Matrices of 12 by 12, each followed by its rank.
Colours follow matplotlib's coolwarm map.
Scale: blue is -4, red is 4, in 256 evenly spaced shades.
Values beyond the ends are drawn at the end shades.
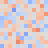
full rank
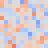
full rank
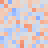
full rank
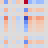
one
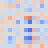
two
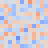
full rank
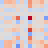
two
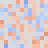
full rank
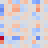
two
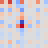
two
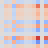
one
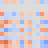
two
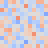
full rank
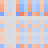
one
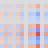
one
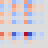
one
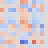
two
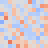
full rank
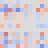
two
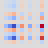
one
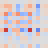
two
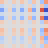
one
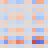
one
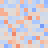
full rank
